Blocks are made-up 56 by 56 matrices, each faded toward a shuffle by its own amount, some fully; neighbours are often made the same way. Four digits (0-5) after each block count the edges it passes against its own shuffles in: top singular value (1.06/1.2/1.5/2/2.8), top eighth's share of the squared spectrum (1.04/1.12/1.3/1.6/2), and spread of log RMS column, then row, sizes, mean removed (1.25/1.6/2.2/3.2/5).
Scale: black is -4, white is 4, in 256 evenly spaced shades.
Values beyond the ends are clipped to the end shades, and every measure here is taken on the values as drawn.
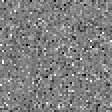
1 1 0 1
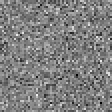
3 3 2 1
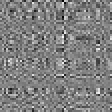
4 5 3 4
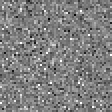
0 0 0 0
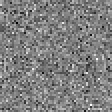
2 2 0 0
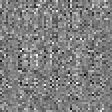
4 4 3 2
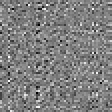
4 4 3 2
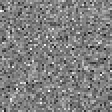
1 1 0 0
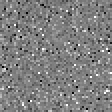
0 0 0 0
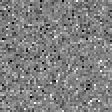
1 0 0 0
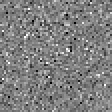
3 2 0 0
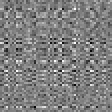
5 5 3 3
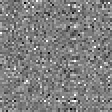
3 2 1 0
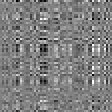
5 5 4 4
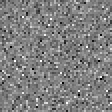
0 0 0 0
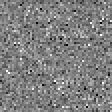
0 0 0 0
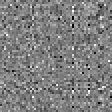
4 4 2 2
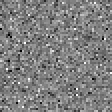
0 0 0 0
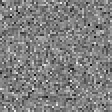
2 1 0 0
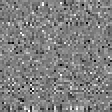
4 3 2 2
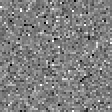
2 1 0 0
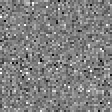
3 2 0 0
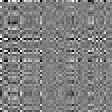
5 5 4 3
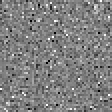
2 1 0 0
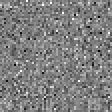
3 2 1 1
